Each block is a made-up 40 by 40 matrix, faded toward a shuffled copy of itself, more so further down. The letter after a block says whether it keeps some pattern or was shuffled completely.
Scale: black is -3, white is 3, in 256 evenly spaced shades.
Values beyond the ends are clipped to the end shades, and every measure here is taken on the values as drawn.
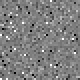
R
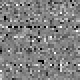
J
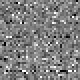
J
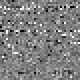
J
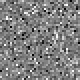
R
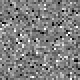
R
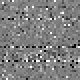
J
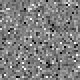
R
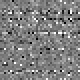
J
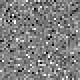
R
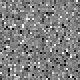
R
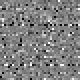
J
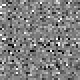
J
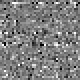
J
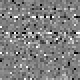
J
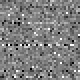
J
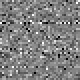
J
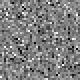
R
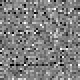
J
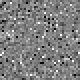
R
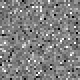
R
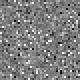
R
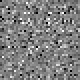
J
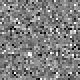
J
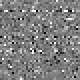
J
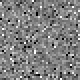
R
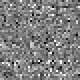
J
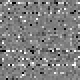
J
